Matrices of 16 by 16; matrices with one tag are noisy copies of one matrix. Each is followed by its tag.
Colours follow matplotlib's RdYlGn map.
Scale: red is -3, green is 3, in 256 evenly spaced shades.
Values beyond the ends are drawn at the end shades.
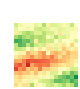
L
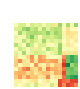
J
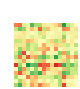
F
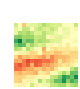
L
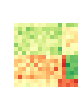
J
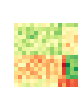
J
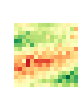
L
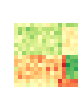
J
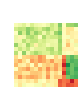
J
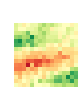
L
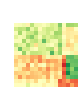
J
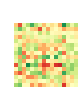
F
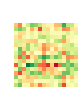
F
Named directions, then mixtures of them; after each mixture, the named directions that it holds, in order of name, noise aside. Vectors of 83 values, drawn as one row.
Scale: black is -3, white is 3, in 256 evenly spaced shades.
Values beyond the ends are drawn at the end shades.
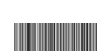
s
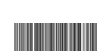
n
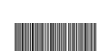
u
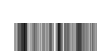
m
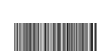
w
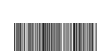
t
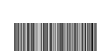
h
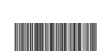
n, u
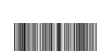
m, s, t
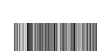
m, n, s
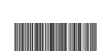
n, u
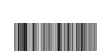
m, n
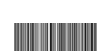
h, u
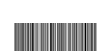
h, u
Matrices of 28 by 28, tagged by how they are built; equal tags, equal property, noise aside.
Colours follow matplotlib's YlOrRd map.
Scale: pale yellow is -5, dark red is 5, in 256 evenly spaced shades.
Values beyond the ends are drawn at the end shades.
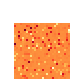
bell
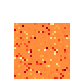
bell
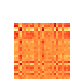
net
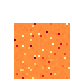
bell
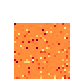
bell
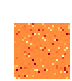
bell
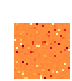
bell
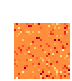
bell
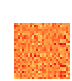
net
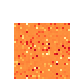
bell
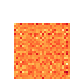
net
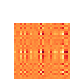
net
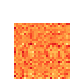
net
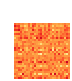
net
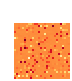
bell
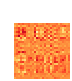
net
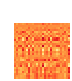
net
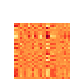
net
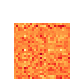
net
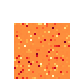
bell
